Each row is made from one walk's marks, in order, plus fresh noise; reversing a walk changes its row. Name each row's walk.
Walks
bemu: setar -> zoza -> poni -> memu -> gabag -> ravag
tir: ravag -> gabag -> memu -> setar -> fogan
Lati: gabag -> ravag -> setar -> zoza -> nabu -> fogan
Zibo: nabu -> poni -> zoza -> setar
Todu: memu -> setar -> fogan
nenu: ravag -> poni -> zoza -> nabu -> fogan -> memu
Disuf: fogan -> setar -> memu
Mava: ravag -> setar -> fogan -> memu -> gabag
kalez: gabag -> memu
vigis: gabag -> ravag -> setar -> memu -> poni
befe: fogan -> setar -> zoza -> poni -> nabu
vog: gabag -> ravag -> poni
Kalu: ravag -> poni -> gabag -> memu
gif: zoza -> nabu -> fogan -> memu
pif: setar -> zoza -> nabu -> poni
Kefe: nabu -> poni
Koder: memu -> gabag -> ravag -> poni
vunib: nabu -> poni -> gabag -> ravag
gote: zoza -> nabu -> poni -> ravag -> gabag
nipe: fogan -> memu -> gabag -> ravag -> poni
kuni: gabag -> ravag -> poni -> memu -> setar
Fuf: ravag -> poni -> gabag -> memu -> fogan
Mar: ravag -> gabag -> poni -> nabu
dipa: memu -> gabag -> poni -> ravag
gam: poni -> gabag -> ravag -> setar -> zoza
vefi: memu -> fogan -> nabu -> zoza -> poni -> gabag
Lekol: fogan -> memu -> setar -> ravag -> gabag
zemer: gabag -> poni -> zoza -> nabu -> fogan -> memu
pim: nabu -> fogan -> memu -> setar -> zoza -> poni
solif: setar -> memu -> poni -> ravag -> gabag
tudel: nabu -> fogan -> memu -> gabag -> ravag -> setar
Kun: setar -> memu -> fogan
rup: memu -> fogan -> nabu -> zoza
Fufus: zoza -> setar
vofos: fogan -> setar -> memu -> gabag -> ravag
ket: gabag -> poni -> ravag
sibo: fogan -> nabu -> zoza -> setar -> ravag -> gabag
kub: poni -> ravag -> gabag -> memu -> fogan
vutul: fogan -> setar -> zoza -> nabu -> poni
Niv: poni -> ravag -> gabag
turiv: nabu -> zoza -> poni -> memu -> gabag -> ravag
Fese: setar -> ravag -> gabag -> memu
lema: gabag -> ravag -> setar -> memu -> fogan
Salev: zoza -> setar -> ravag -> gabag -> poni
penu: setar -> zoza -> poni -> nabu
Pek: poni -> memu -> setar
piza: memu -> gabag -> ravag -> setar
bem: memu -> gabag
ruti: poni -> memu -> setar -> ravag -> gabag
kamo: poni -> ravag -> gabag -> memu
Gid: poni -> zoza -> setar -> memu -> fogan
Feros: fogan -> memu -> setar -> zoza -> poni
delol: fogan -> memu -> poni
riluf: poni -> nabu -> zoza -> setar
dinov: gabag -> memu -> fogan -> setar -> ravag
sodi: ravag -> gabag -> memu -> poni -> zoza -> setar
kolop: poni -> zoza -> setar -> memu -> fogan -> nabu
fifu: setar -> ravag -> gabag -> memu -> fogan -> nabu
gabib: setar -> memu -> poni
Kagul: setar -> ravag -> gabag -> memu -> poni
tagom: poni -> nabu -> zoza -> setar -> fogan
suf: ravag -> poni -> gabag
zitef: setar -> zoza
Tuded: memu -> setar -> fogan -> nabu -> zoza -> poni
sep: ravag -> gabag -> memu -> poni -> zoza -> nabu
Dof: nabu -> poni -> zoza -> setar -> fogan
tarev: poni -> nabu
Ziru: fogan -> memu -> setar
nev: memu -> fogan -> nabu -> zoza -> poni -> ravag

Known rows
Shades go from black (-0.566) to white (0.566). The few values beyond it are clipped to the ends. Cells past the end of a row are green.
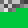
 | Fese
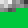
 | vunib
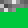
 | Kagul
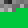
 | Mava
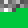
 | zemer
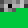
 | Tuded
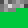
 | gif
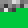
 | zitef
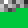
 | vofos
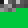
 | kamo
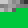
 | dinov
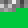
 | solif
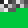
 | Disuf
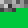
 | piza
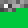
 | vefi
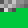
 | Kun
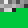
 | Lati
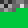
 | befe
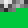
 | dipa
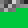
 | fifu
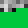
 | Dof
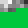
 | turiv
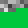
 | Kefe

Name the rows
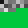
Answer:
delol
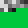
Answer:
tudel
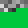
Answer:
Ziru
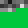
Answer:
sep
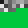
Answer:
vutul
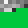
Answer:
lema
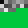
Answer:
Feros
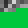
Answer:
penu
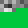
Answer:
vigis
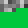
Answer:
Fuf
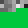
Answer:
Salev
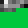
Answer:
kub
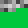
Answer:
gote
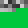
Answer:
Kalu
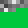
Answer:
gabib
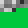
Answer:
kuni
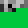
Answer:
rup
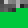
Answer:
gam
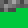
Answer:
Pek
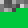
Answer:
sodi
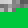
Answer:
ket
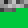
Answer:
Fufus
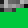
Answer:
tagom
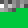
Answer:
sibo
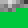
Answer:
bemu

